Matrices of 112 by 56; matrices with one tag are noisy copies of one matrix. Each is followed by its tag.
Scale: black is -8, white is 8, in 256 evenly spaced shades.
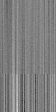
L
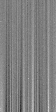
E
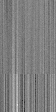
L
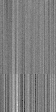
L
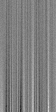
E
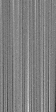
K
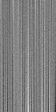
K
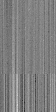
L
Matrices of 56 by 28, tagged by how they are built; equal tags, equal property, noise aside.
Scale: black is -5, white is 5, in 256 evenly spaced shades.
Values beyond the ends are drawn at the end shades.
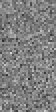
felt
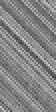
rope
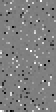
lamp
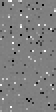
lamp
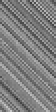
rope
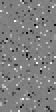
lamp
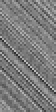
rope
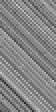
rope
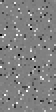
lamp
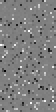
lamp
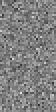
felt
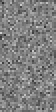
felt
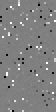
lamp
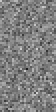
felt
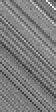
rope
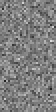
felt
